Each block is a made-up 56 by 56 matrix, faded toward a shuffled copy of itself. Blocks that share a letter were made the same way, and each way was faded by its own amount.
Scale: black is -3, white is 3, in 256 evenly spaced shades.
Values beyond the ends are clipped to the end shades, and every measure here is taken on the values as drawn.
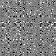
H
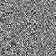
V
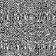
V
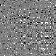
H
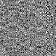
V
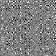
H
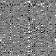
H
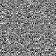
V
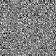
V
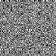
V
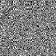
V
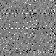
H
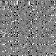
H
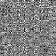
V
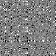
H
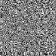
V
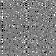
H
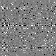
H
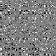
H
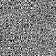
V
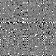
H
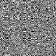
V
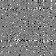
H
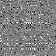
H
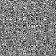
V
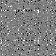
H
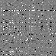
H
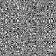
V
